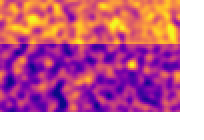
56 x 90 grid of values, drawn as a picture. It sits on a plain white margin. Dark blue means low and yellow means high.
Seam: horizontal, 40% of the way down, the top part higher. Lone odd cells: none. Ninth with the highest average: top right. Grain: blotchy.
